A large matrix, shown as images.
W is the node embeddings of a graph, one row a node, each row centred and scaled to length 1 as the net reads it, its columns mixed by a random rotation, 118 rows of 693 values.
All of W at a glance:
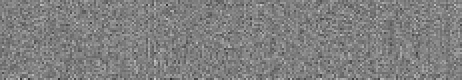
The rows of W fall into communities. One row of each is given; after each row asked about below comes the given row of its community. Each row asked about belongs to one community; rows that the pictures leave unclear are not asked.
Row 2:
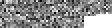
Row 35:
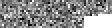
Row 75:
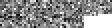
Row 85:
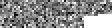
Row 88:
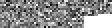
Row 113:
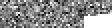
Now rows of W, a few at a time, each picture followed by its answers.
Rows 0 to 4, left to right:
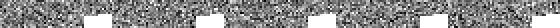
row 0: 85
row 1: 113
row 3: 113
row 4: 2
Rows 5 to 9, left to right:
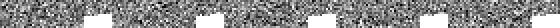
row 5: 88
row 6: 35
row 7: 35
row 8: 75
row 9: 75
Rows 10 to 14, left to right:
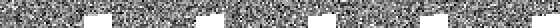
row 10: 75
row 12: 85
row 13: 2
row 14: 88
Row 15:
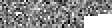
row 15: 113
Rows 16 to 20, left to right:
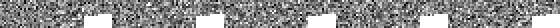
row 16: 88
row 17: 35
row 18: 88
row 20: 35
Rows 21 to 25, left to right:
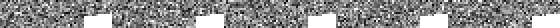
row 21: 113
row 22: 88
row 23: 2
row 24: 35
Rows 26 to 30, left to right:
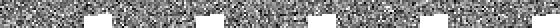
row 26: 75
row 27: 85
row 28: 85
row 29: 2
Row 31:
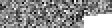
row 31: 75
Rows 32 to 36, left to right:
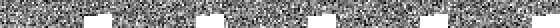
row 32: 113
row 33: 75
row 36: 2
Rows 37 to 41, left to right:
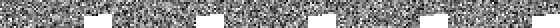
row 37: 85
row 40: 75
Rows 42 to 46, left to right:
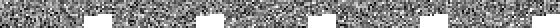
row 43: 75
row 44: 2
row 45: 88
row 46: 88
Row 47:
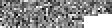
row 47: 85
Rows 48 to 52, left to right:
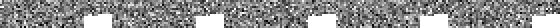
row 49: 88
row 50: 113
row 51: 85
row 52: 85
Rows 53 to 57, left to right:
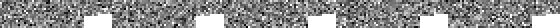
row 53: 35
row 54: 75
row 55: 85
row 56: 2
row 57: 75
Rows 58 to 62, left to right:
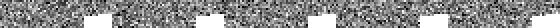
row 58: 35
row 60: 75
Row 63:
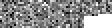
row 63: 113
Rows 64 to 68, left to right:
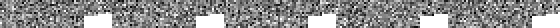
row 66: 85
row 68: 113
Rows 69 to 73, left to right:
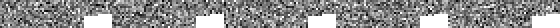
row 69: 35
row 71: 85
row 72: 35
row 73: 75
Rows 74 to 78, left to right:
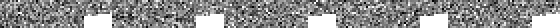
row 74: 113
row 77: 113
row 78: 35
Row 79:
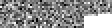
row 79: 75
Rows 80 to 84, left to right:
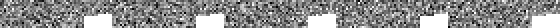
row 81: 85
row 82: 35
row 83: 113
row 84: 35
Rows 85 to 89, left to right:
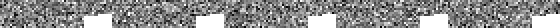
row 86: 113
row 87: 85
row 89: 85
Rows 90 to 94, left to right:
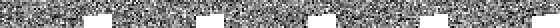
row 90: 75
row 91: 113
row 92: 113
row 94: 113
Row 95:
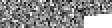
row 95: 113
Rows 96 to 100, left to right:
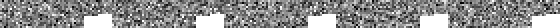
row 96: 113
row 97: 85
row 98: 88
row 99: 75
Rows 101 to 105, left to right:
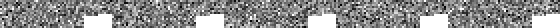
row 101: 2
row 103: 75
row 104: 113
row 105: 75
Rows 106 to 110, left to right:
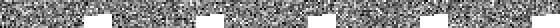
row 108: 88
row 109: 35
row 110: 75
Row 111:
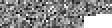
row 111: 2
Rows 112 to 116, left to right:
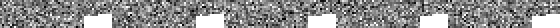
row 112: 85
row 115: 2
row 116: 113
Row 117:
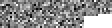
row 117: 88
